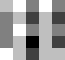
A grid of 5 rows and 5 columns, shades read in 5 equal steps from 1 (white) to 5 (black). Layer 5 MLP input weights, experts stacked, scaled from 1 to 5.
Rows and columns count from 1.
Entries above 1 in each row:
3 5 4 5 4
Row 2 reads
3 2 4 2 4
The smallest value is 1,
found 4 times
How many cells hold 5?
1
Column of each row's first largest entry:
3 3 1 3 3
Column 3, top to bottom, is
3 4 3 5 4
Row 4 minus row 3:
0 1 2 0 1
